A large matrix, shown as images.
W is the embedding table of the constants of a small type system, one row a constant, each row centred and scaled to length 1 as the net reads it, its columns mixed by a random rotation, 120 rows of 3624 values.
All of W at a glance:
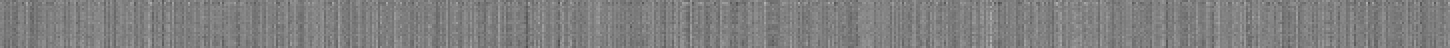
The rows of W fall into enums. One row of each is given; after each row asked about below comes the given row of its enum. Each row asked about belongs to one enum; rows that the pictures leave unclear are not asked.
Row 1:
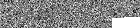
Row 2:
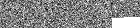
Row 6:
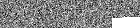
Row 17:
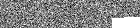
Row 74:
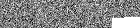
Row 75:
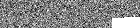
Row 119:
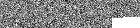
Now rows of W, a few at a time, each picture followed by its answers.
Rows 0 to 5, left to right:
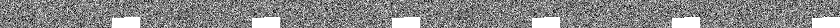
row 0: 74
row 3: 1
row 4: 75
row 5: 6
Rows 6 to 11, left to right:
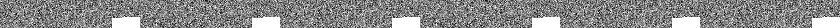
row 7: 119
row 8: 6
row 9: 119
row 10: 6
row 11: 6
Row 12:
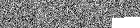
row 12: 74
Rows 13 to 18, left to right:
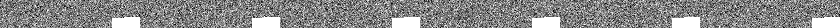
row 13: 75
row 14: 6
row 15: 2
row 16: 1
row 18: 75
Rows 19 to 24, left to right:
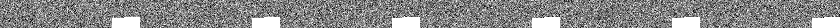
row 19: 74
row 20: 17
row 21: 6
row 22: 75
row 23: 1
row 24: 75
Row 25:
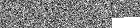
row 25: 2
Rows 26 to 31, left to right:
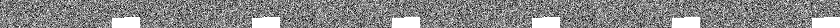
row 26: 75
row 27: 6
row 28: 74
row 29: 6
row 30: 74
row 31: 2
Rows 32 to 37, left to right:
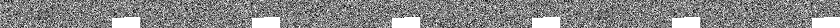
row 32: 1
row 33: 2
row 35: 119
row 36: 1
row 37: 2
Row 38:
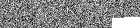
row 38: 74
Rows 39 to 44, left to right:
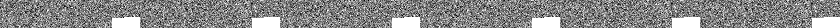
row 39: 75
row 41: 75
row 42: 75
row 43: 2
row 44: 2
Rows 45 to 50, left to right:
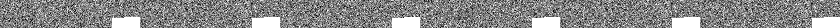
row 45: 74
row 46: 2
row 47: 75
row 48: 1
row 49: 2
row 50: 2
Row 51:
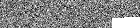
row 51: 75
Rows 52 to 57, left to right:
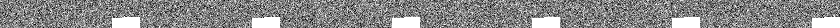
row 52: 6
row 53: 75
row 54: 74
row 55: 17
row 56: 2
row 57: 75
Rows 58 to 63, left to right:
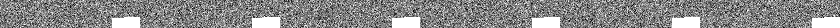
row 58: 17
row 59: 6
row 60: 1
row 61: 2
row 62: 74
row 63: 75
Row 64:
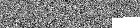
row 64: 119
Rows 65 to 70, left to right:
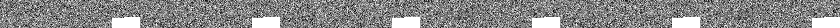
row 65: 75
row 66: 119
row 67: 74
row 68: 1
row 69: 119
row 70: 1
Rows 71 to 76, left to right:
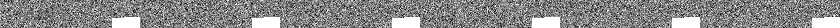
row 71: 1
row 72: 2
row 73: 75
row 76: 75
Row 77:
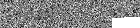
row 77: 1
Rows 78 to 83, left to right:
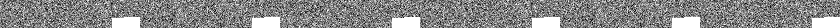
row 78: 2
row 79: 74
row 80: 75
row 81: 2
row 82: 74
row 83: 17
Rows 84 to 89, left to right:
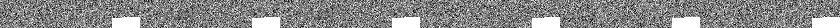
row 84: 6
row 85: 1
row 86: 1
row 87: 75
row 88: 74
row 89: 6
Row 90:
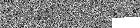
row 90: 1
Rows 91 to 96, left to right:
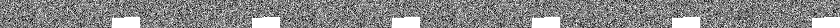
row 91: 74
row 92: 6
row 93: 74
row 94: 74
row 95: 119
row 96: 1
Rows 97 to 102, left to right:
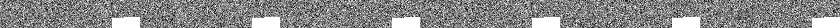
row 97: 2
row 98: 74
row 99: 75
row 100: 2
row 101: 119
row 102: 1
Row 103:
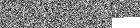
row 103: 2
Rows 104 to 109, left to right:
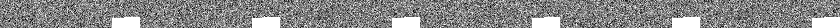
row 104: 74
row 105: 6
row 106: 1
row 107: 17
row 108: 119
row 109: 1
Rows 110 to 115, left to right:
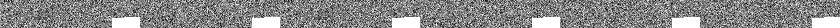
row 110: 1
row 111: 74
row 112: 1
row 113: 119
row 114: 2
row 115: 17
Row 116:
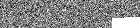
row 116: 75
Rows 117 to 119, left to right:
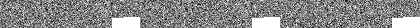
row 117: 2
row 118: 2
